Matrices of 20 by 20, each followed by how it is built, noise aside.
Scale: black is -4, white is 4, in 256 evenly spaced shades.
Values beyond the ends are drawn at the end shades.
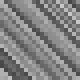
Toeplitz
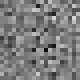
low rank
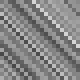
Toeplitz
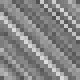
Toeplitz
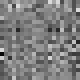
low rank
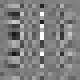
low rank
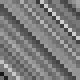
Toeplitz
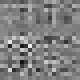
low rank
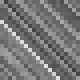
Toeplitz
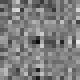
low rank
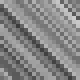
Toeplitz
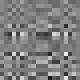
low rank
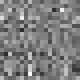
low rank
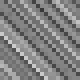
Toeplitz
